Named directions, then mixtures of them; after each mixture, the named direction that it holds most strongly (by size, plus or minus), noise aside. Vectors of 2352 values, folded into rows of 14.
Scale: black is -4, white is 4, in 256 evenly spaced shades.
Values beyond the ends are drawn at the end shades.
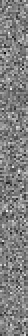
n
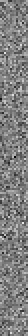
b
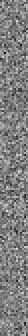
n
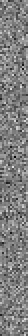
n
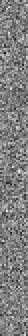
n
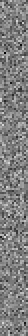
b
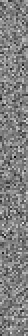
b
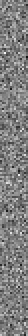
n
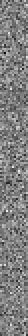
n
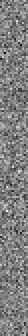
n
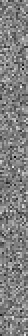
n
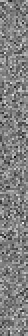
b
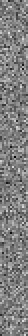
n
